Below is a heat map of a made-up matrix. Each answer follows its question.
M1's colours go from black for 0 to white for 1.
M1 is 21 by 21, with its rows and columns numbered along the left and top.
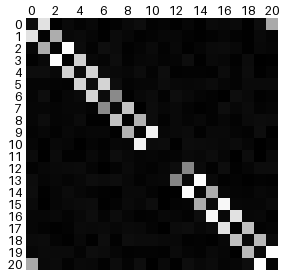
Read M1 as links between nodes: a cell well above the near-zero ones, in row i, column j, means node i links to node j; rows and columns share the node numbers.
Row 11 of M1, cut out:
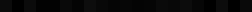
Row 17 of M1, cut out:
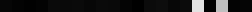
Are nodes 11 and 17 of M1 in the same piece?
no
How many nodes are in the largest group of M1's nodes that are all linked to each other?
2
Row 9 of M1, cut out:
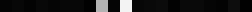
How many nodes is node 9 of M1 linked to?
2
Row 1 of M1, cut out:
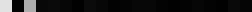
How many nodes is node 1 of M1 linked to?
2
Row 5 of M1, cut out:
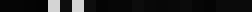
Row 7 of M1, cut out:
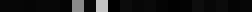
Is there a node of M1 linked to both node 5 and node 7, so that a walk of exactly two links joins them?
yes
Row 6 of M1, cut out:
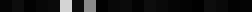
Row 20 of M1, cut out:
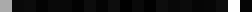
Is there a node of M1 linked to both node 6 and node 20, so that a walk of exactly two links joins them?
no
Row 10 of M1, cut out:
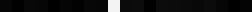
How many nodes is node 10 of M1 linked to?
1
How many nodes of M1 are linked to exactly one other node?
2
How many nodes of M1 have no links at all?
1
